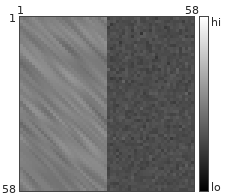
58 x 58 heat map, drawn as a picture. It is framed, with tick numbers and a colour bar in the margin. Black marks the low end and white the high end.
It is made of 1 by 2 panels. Panel 1,1: middling, slanting down to the right, faint in contrast. Panel 1,2: low, fine-grained, faint in contrast.
